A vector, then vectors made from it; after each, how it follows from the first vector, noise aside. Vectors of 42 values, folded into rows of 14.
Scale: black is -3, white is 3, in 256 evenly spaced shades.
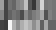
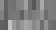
shrunk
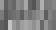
shrunk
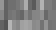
shrunk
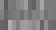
shrunk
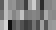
negated
